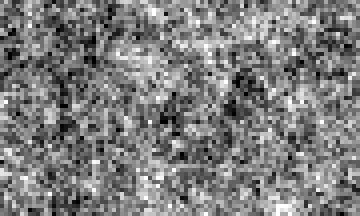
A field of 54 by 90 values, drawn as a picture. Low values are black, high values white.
The halves do not mirror each other. No regular stripes run through it. No overall slope runs across the table. On average the colour sits 50% of the way up the scale.
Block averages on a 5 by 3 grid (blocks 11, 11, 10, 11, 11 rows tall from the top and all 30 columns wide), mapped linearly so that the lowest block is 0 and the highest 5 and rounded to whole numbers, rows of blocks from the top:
0 4 4
0 5 1
2 1 3
1 2 3
2 4 4
